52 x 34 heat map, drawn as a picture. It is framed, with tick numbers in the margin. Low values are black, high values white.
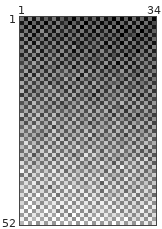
The halves do not mirror each other. Values rise toward the bottom. The field is checkered. No row or column stands out.
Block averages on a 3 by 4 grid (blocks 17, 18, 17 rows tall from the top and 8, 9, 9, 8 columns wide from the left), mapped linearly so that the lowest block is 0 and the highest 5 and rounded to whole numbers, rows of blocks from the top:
1000
3322
5554
